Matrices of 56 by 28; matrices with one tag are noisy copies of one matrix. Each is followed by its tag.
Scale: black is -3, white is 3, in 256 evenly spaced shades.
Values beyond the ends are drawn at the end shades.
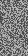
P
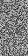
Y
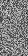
P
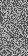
P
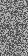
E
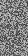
E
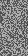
P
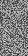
P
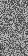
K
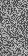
P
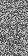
E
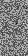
Y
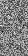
K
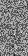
E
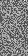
P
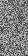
K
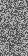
E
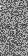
E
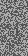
E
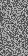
P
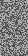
Y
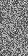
P
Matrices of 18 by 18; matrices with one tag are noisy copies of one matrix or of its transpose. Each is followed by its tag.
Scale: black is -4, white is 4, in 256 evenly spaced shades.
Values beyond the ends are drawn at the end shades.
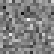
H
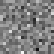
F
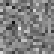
H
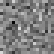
H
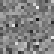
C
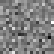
F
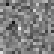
H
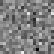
F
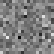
C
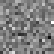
F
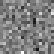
F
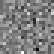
F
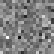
C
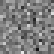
F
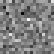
H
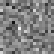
H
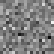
F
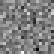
F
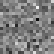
C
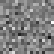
F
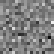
F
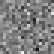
F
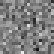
F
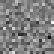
F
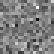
C
